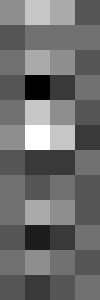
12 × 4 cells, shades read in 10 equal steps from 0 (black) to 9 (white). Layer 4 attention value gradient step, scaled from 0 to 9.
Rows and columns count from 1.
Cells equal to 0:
1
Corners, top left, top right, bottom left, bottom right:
5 3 3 4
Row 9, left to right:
4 6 5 3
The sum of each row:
21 15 18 9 19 23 11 14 18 10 16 12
